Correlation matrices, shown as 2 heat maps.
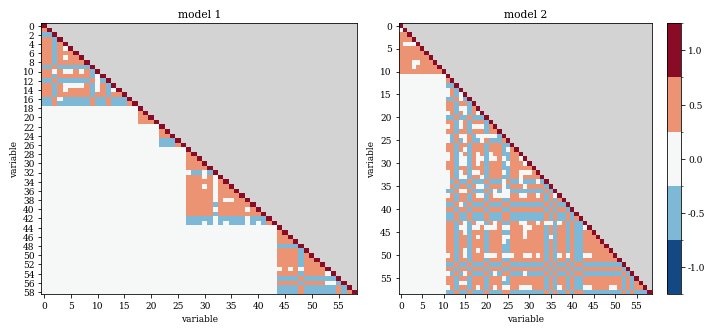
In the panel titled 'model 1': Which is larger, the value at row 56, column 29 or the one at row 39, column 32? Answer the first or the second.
the first
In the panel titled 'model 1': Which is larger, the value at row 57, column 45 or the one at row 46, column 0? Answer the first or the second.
the second
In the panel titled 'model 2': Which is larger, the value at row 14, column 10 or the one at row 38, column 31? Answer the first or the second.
the second
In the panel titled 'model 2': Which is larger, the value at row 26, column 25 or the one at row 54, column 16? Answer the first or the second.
the second
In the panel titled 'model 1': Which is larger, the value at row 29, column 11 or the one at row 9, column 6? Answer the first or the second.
the first
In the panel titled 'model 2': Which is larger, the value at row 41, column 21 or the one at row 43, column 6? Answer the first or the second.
the second
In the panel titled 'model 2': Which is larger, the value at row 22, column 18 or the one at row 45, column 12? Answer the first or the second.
the second
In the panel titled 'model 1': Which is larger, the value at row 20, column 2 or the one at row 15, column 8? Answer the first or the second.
the second
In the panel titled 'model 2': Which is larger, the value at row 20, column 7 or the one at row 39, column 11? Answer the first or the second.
the first
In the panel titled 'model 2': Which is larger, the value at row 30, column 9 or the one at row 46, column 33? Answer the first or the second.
the second
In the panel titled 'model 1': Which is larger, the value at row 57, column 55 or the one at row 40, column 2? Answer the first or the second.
the first
